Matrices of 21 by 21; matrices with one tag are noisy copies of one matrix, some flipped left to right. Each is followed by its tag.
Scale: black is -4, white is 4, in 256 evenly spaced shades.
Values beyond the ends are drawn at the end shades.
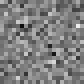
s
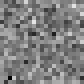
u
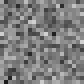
u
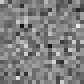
s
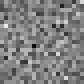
s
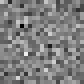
s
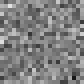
u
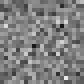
s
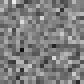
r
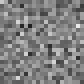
s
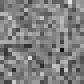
r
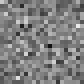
s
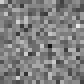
s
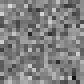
u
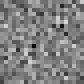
s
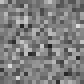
s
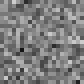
r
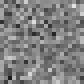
u
